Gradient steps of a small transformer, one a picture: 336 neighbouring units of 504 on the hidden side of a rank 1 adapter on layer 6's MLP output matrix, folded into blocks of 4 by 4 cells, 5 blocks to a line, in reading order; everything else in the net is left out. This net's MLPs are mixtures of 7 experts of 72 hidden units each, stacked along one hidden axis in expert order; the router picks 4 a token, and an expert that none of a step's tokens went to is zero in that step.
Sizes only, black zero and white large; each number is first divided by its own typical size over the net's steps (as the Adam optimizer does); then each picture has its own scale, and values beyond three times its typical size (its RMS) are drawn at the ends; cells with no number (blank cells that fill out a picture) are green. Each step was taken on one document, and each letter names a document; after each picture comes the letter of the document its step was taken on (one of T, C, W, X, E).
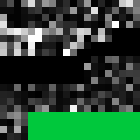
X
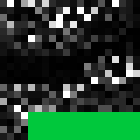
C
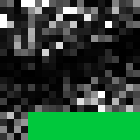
X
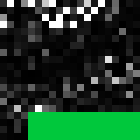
C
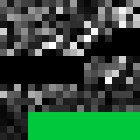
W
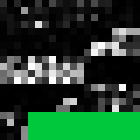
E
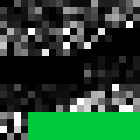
X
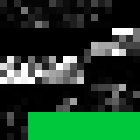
E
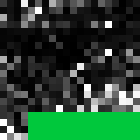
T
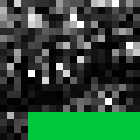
X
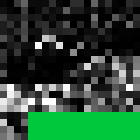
T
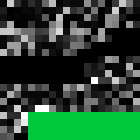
X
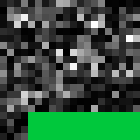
W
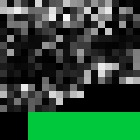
W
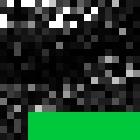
C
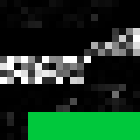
E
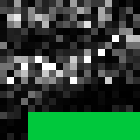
W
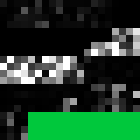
E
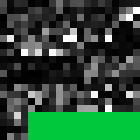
W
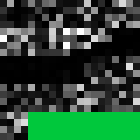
X
